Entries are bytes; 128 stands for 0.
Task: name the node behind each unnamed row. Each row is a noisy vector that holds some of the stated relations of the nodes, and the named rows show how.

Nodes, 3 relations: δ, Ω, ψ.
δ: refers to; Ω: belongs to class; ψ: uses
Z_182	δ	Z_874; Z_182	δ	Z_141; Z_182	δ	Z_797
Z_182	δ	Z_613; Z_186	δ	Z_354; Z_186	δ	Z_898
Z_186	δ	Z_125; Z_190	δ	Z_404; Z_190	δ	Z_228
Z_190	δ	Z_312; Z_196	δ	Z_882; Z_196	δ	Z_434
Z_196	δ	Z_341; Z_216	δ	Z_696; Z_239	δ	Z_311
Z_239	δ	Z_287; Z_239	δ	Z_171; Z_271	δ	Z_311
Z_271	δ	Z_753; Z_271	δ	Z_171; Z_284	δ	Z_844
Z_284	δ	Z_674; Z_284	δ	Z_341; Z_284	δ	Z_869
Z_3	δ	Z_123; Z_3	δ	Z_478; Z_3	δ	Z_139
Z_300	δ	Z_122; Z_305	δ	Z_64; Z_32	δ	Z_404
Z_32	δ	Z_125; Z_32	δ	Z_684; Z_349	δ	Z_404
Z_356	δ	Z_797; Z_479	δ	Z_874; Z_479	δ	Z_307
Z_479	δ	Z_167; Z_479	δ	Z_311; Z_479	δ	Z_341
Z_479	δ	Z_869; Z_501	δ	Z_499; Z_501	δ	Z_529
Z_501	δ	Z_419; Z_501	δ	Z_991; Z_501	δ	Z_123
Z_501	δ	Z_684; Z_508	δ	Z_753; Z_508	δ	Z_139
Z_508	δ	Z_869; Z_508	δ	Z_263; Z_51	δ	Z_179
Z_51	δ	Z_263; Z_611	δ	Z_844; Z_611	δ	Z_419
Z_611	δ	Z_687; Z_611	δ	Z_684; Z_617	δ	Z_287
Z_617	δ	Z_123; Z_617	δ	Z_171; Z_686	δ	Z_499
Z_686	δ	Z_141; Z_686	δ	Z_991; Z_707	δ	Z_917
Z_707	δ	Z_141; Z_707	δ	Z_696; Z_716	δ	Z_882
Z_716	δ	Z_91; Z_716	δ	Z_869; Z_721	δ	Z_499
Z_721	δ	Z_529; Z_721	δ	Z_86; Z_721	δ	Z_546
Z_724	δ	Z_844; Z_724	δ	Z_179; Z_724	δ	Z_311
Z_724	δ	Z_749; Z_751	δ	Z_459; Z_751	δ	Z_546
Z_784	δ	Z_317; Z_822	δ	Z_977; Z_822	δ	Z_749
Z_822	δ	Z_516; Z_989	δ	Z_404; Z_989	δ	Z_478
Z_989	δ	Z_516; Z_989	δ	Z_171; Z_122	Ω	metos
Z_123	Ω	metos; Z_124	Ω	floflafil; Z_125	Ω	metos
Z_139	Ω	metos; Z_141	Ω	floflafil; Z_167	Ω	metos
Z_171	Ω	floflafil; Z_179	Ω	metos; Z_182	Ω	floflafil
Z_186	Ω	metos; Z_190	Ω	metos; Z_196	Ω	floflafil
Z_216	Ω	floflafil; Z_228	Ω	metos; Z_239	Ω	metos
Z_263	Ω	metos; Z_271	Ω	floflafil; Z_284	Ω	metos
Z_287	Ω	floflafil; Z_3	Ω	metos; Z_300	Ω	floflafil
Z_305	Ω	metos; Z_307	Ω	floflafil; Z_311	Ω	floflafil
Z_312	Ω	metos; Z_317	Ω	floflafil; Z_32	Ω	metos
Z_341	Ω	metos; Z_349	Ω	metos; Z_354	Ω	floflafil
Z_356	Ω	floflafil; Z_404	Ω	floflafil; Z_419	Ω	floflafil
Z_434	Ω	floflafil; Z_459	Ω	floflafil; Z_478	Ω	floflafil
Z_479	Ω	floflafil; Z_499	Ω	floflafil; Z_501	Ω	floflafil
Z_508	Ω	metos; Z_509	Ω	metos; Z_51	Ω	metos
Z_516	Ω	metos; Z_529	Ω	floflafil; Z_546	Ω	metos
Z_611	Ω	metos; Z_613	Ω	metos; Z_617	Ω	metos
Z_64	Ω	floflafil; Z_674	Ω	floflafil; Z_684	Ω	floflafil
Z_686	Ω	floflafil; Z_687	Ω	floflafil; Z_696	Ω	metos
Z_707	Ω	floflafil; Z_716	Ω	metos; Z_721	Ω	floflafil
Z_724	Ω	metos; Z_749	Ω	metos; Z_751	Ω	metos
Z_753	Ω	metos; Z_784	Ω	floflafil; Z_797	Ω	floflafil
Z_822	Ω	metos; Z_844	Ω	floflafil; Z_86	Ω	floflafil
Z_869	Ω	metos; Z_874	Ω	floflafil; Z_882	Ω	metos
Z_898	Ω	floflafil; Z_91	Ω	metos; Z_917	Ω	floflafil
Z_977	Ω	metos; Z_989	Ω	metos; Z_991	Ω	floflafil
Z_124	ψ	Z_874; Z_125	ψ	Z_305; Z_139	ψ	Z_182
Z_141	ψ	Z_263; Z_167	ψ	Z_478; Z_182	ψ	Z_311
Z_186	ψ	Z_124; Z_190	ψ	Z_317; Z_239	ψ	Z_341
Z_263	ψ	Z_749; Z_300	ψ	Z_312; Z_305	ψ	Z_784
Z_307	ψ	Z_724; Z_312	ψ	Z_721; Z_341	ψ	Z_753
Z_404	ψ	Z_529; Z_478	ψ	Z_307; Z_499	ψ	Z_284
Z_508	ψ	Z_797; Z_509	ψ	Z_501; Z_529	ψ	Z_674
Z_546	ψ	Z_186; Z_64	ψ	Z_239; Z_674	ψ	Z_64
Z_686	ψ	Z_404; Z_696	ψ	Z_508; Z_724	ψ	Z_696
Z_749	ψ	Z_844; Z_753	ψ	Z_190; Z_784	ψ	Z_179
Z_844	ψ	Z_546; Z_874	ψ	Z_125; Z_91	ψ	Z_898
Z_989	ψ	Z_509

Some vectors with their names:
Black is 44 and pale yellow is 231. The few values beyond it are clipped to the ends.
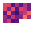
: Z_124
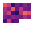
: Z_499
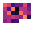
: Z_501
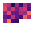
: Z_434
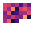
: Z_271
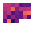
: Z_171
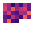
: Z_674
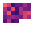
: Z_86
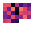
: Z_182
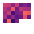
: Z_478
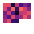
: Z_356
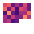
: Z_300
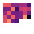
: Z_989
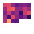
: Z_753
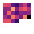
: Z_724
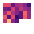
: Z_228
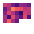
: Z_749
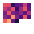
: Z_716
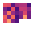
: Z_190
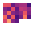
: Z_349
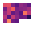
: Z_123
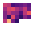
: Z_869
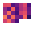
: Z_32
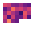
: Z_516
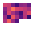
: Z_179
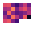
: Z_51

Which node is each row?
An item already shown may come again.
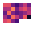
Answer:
Z_51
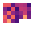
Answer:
Z_190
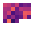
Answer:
Z_478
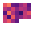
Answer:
Z_122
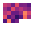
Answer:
Z_404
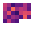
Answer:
Z_687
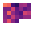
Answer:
Z_546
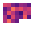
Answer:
Z_977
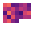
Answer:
Z_122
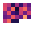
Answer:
Z_479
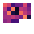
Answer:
Z_501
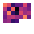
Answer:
Z_721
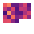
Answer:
Z_305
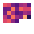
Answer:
Z_822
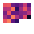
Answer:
Z_508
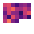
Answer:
Z_263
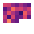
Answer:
Z_516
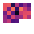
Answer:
Z_216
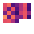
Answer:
Z_186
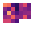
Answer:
Z_751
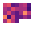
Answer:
Z_125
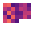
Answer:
Z_509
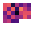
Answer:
Z_216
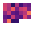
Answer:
Z_307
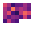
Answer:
Z_419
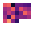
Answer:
Z_613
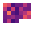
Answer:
Z_459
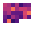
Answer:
Z_311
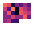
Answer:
Z_686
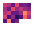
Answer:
Z_404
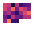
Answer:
Z_874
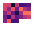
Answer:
Z_797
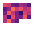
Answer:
Z_977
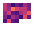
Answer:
Z_844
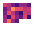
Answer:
Z_749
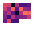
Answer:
Z_141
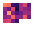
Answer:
Z_751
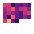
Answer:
Z_167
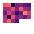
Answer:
Z_696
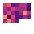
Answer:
Z_125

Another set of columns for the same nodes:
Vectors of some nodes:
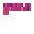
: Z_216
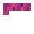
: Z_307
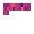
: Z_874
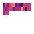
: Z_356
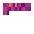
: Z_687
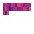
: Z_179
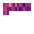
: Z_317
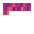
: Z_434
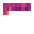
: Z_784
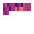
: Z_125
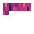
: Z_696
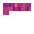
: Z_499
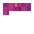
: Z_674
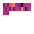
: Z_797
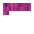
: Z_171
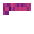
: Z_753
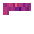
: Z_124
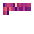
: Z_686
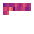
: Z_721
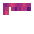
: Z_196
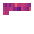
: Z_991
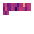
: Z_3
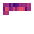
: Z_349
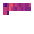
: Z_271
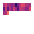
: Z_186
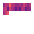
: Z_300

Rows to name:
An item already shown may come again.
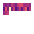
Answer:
Z_284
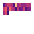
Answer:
Z_686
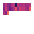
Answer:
Z_822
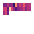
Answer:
Z_501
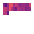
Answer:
Z_271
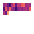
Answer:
Z_508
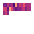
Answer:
Z_501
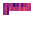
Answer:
Z_611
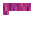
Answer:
Z_546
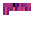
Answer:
Z_32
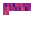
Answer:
Z_404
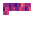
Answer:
Z_989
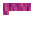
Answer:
Z_546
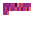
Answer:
Z_724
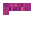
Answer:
Z_478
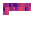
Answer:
Z_190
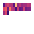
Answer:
Z_686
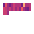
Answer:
Z_707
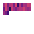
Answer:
Z_123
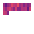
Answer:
Z_311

